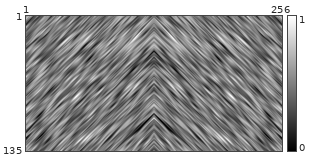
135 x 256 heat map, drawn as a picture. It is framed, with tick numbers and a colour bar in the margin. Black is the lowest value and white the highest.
Slope: none. Ninth with the highest average: top middle. Histogram: bell-shaped. Mirror symmetry: left to right. Odd rows or columns: none. Average level on the scale: 50%.
